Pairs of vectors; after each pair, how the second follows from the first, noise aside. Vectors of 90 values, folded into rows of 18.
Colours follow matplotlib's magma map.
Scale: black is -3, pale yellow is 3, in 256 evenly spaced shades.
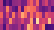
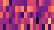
sign-scrambled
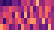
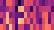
shuffled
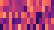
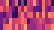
reversed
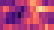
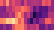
reversed
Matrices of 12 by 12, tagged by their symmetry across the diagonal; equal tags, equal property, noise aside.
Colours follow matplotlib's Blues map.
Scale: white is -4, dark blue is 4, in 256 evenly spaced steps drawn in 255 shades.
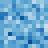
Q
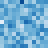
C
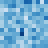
Q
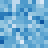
C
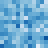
C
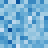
Q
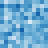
C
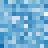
Q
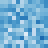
Q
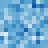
C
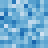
C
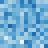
Q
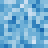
Q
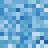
Q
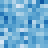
C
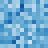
Q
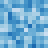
C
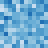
C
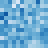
C
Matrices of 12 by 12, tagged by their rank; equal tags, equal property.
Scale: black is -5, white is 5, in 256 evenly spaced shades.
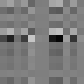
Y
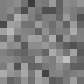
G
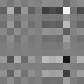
Y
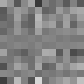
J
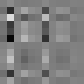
Y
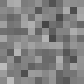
G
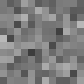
G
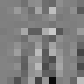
J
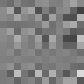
J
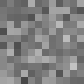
G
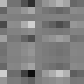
Y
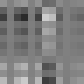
Y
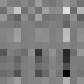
J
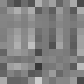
J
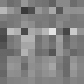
J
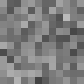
G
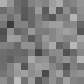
G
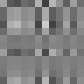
Y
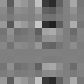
Y
